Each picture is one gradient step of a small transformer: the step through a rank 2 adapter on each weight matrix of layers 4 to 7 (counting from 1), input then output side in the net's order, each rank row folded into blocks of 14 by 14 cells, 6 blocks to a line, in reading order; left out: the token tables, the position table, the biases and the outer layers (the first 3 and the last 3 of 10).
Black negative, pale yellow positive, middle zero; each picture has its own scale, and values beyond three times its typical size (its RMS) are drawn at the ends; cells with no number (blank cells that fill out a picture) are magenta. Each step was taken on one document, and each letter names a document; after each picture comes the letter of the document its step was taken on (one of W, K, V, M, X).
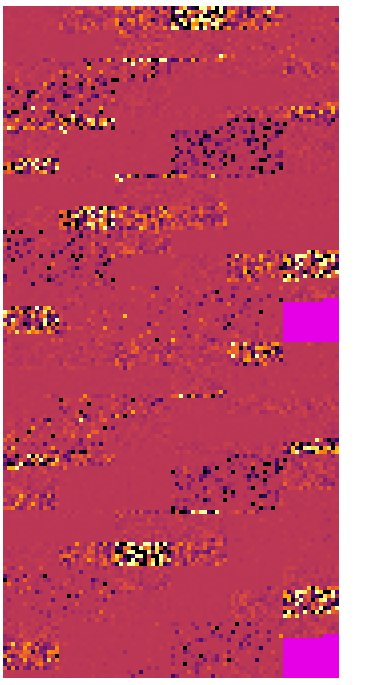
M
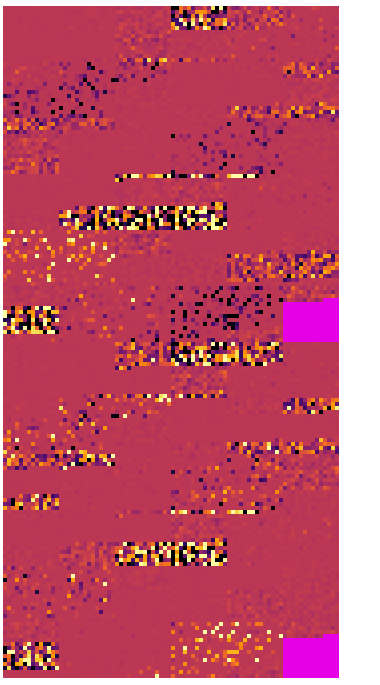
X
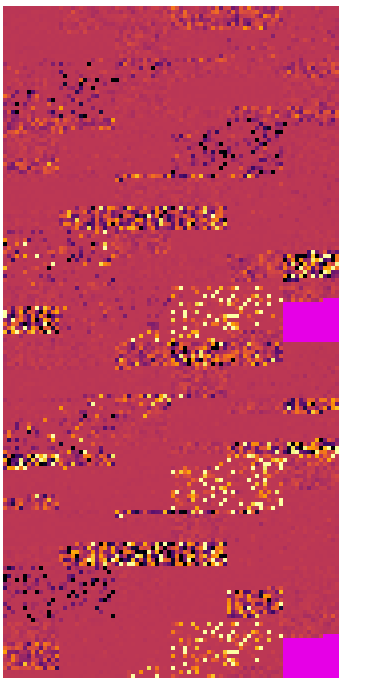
X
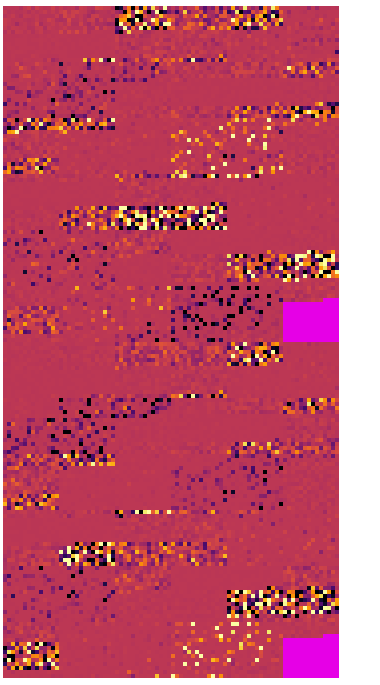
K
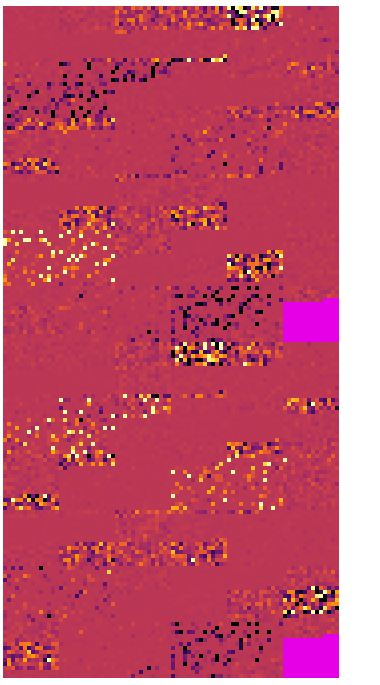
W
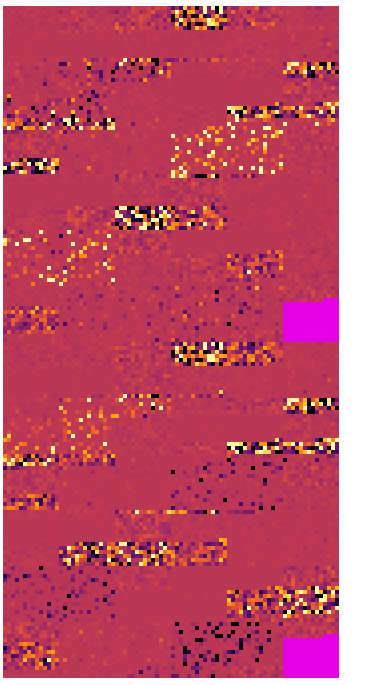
W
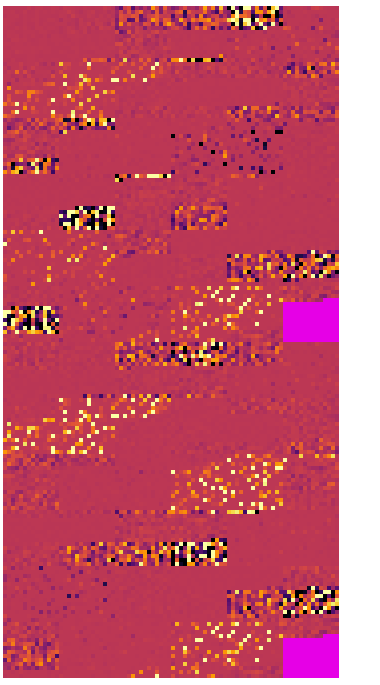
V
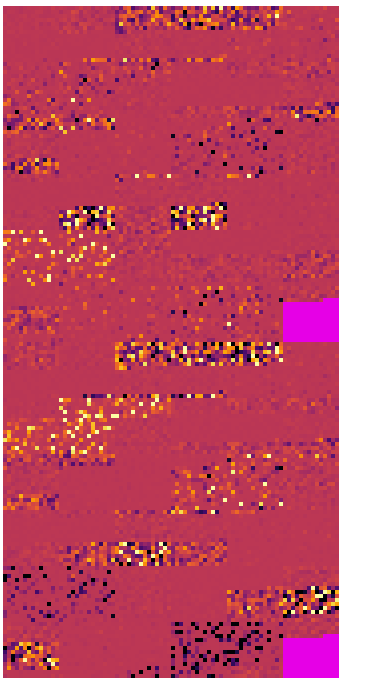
V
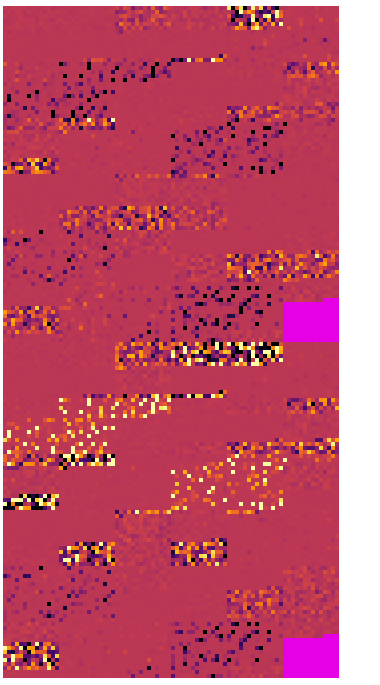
W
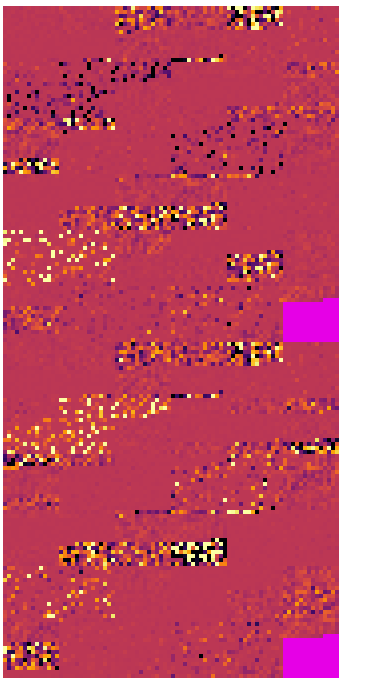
W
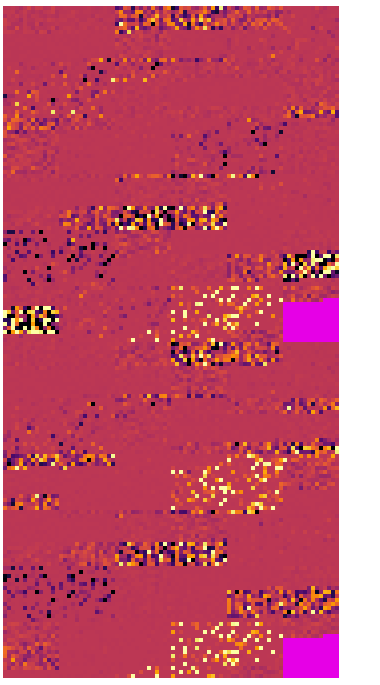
X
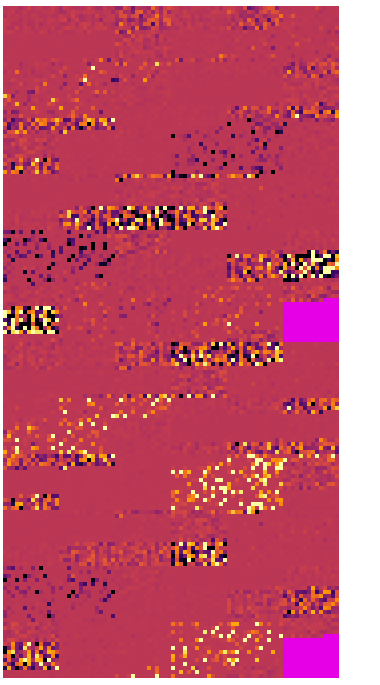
X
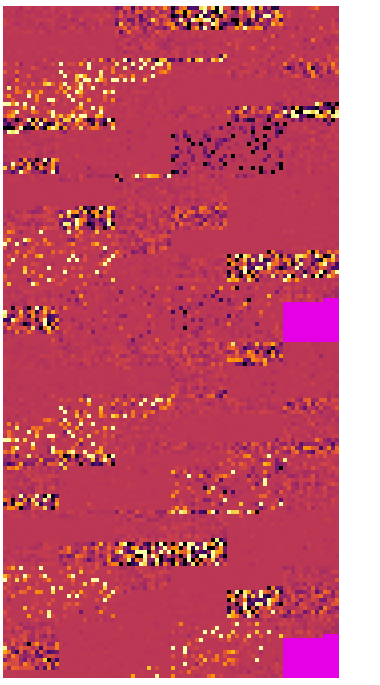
M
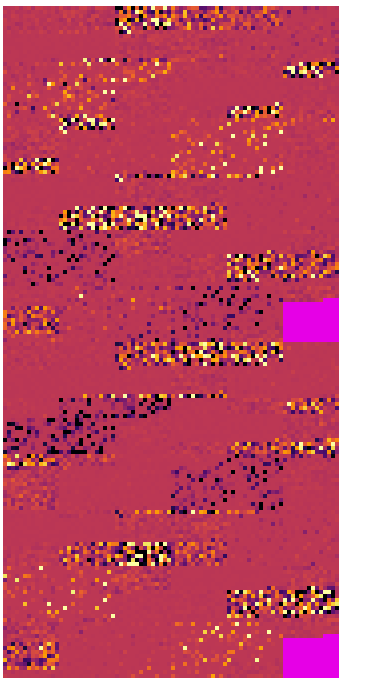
K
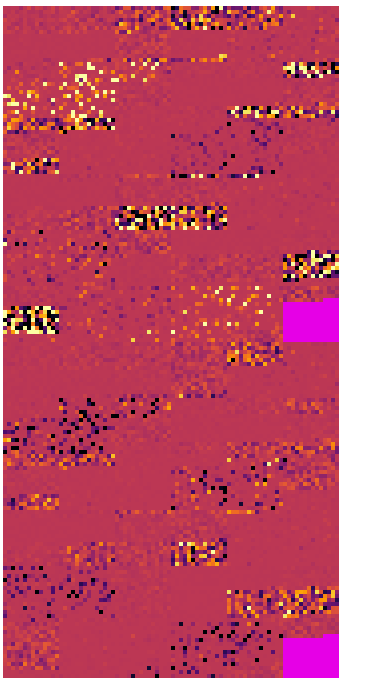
X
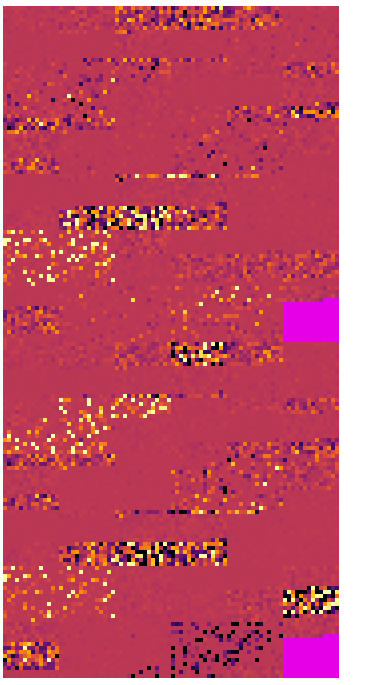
V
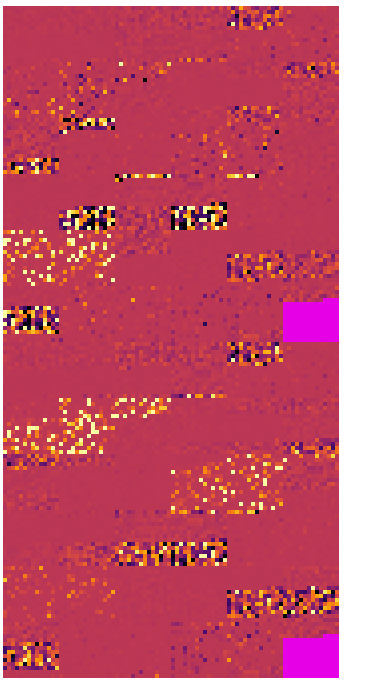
V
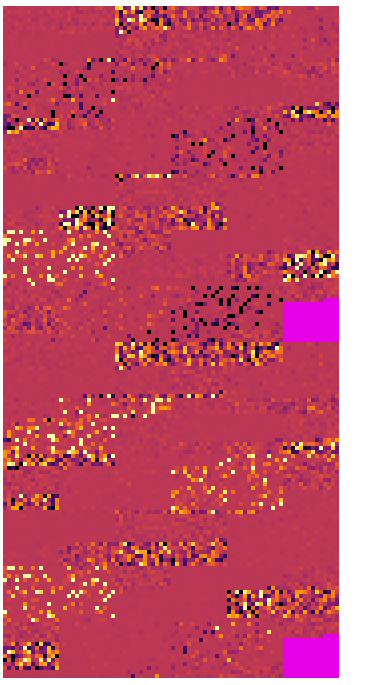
M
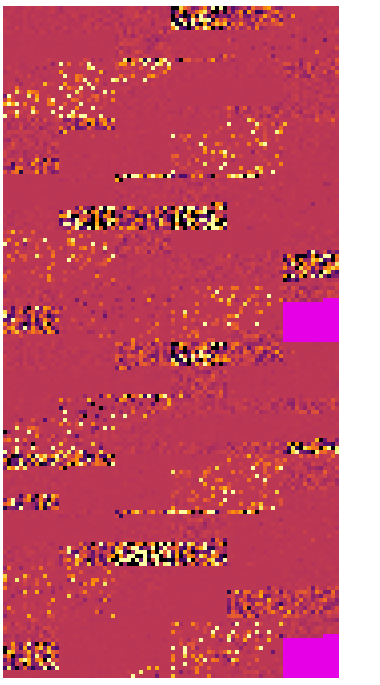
X
